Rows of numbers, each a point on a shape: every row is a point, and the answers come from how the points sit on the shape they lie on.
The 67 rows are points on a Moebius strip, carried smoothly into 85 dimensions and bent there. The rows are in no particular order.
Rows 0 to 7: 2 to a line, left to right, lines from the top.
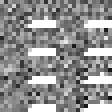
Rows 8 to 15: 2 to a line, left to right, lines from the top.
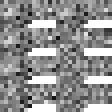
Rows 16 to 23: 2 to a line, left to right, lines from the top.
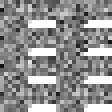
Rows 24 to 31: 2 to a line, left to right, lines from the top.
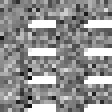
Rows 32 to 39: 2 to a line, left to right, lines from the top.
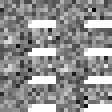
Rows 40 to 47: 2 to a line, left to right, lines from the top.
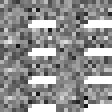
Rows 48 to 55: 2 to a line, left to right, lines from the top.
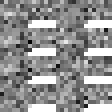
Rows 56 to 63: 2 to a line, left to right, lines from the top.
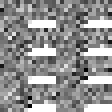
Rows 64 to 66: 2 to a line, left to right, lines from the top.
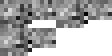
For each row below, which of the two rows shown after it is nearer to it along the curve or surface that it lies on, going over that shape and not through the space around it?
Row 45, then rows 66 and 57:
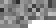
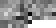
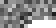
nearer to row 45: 57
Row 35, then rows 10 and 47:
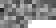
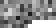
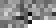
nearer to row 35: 47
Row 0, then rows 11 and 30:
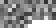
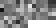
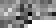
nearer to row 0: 11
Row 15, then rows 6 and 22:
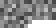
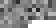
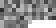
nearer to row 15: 22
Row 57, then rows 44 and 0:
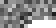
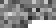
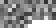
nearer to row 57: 0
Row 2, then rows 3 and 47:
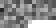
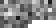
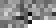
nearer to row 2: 47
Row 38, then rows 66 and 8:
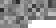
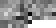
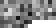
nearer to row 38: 8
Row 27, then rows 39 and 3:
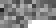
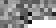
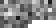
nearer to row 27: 39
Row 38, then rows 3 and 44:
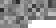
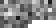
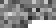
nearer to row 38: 44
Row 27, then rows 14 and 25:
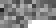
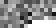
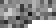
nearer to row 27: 14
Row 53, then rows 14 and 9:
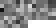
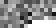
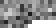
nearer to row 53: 14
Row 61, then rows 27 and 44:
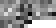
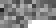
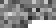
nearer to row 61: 44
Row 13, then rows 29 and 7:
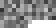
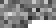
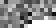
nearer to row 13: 7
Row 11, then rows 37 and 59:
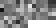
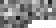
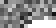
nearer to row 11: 59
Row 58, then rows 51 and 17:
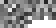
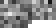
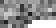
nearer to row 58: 17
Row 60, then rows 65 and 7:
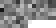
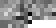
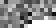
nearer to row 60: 7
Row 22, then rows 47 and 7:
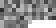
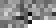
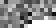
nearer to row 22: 7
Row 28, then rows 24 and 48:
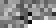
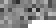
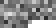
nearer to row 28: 48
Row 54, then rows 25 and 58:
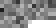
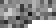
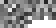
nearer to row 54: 58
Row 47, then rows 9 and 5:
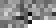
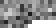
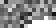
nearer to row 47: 9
